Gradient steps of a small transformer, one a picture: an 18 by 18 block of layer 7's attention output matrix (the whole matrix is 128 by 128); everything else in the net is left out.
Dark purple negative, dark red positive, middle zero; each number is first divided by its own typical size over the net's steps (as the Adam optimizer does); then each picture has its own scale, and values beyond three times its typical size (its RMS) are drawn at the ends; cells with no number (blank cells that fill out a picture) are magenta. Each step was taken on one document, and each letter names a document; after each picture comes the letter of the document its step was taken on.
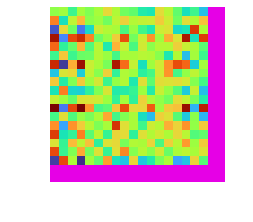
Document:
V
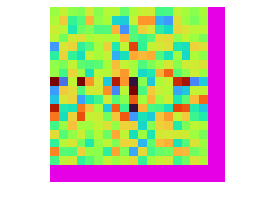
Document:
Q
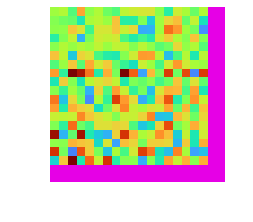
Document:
V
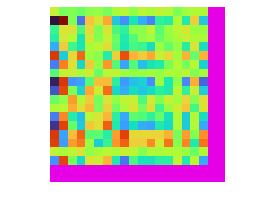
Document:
V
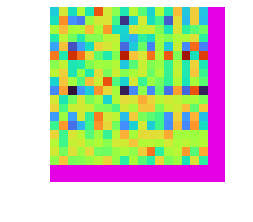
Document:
V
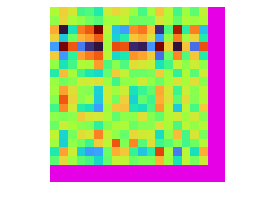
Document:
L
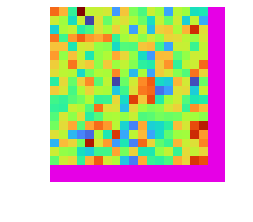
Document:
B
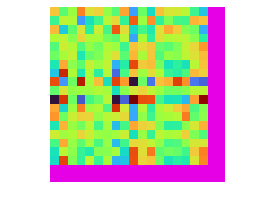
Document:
Q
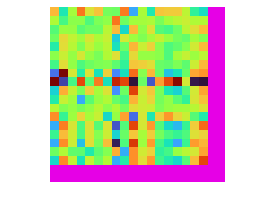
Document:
Q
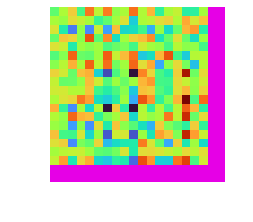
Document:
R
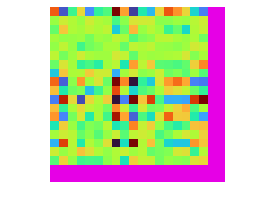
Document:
Q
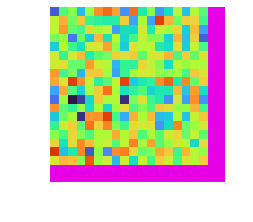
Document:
V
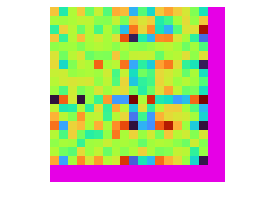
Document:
Q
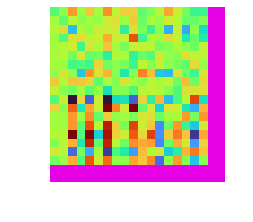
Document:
R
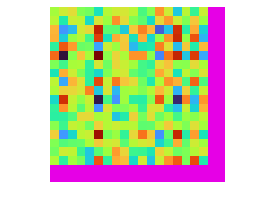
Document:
L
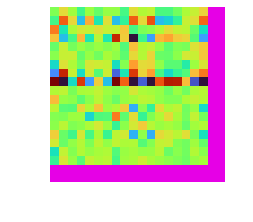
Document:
Q
